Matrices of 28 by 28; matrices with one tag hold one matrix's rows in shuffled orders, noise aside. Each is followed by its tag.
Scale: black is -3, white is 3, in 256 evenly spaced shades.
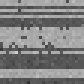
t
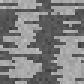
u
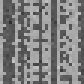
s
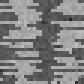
u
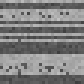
t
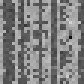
s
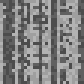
s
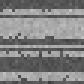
t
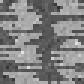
u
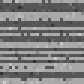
t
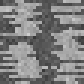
u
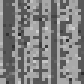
s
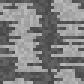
u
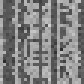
s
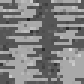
u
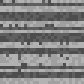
t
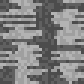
u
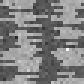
u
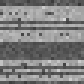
t
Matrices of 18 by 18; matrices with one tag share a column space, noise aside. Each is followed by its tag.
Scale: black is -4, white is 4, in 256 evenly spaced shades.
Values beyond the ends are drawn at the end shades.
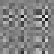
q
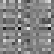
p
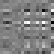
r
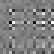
r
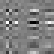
r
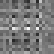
p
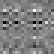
r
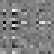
r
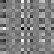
p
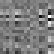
q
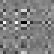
r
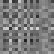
p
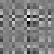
q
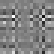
q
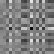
p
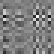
q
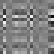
q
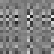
q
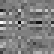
r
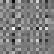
p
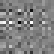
r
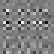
r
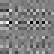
r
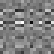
r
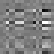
r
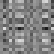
p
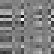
q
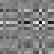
r
